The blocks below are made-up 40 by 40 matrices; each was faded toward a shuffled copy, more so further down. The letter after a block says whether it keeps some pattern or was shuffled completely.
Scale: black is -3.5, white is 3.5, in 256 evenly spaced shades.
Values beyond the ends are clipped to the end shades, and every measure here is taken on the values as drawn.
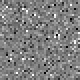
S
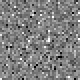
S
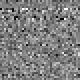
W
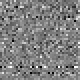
W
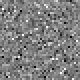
S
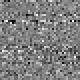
W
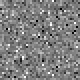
S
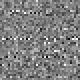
W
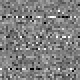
W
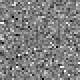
S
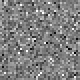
S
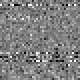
W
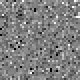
S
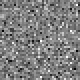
S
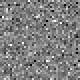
S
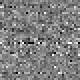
W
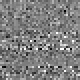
W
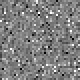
S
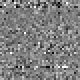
W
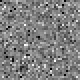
S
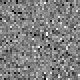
S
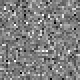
S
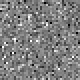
S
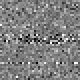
W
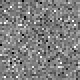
S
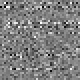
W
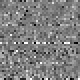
W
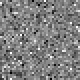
S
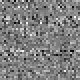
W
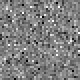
S
